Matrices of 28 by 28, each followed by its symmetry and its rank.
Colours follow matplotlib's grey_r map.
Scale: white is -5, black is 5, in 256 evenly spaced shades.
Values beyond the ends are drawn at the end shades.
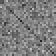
symmetric, full rank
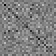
symmetric, rank five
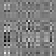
neither, rank two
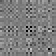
symmetric, rank three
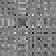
symmetric, rank three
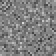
symmetric, full rank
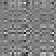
neither, rank two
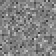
symmetric, full rank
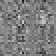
neither, rank five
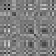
symmetric, rank three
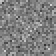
symmetric, full rank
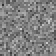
neither, full rank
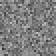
neither, full rank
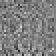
neither, rank five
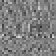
neither, rank five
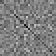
symmetric, rank five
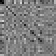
symmetric, rank five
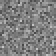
neither, full rank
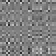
neither, rank two
